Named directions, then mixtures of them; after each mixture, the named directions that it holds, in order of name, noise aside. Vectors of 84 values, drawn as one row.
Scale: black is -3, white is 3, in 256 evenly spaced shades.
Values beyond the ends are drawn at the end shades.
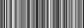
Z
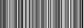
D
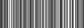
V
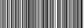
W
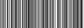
W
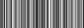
Z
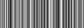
V, Z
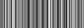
W, Z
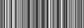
W, Z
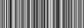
V, Z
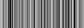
V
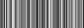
Z
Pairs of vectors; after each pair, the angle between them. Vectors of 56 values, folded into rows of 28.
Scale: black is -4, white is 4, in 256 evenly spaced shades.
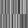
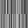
orthogonal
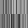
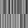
partly opposed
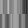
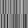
orthogonal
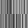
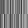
orthogonal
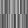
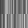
orthogonal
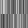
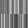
orthogonal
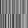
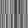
partly opposed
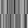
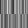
partly opposed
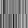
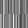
nearly opposite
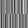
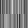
orthogonal
